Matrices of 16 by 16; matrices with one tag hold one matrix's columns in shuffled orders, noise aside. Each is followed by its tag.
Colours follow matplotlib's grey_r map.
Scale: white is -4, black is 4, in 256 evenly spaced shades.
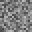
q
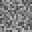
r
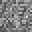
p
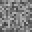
p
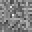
p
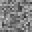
p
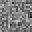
p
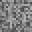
p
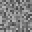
q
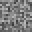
p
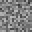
q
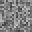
p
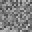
r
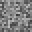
p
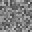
r
